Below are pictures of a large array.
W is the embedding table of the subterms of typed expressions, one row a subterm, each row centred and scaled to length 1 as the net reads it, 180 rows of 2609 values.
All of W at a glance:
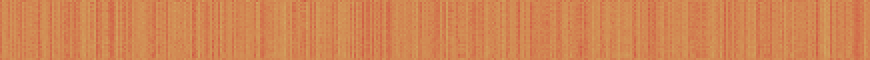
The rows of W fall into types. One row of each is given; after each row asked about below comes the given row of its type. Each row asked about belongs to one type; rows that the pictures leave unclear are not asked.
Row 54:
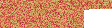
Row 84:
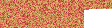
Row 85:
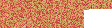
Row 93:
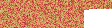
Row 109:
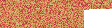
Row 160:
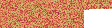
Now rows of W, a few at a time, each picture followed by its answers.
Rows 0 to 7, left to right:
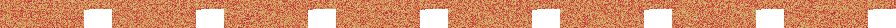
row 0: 85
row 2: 84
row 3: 160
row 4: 93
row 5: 93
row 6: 109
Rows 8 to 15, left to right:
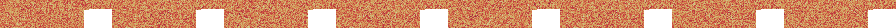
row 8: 109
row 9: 160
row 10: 85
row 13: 160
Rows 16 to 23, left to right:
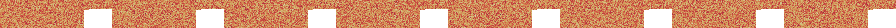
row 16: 84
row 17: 109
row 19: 54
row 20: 109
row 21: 93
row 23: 109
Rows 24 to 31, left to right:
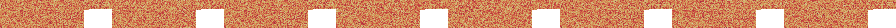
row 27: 84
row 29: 160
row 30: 85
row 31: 54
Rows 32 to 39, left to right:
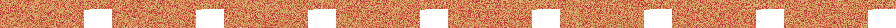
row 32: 54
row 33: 85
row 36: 85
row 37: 109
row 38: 160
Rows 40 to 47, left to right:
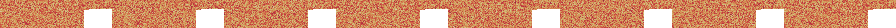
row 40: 84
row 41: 109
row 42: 160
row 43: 93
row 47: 84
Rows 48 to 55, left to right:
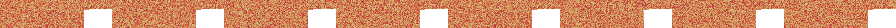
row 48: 160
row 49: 93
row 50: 160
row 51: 84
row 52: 160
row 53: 109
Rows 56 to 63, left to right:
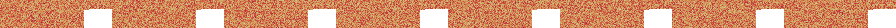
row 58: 85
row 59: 93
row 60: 85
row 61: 93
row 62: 54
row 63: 160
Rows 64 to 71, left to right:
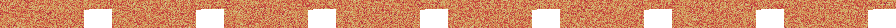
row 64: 160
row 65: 84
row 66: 109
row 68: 85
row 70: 109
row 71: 54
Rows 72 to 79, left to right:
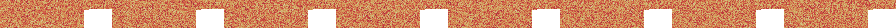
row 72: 93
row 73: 54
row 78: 93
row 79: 109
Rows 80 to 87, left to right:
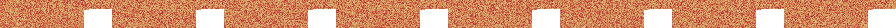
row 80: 109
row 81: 160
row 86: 160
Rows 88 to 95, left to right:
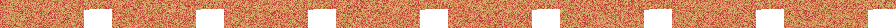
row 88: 109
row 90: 160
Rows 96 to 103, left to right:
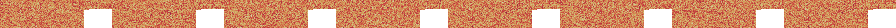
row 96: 54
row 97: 160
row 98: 109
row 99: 93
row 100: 160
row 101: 109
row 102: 85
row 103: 160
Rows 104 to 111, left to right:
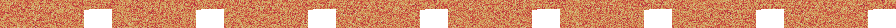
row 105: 109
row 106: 84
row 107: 93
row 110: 160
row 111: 93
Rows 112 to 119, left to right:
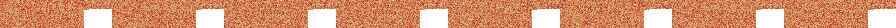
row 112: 109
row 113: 160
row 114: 85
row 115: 85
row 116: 93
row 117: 109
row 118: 160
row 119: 160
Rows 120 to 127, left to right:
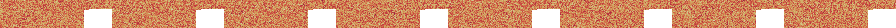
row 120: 84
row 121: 93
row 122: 93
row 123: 160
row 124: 54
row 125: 160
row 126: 109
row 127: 109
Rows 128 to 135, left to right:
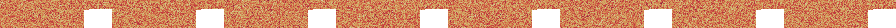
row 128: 54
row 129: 84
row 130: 84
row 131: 160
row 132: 109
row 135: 93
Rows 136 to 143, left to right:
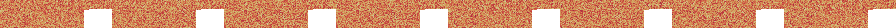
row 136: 93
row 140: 84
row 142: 54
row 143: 84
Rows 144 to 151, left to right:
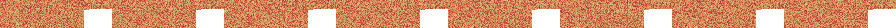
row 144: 109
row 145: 93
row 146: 93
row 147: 93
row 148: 85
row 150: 85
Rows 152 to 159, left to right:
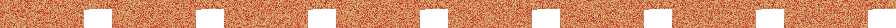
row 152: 85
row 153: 109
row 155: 109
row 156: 93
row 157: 54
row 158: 85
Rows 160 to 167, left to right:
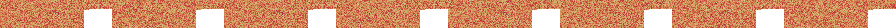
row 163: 54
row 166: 160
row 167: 54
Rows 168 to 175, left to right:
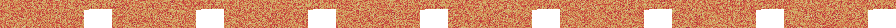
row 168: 85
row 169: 54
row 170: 160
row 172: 54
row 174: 93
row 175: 109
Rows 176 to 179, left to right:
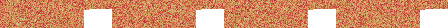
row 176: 109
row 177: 54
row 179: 93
